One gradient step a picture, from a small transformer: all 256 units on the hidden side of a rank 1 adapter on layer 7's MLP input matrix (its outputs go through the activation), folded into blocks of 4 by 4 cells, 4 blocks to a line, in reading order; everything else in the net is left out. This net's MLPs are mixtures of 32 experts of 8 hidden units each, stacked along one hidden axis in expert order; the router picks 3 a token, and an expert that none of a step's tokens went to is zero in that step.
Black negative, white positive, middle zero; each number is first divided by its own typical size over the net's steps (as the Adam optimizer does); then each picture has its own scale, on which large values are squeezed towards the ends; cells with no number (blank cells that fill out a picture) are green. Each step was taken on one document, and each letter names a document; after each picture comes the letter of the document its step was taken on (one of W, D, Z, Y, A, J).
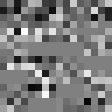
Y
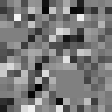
Y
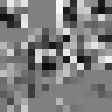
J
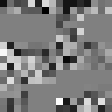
Y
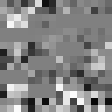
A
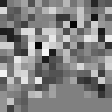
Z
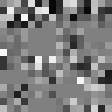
J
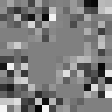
A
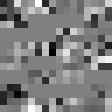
A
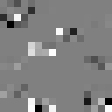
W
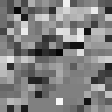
Z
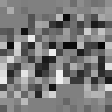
Z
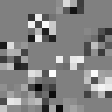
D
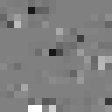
W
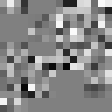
J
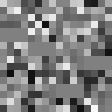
Y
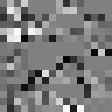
Y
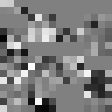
D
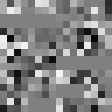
D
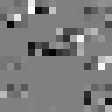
W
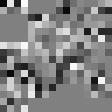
D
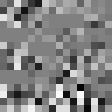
A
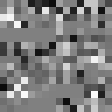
J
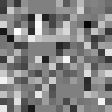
Z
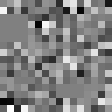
Y
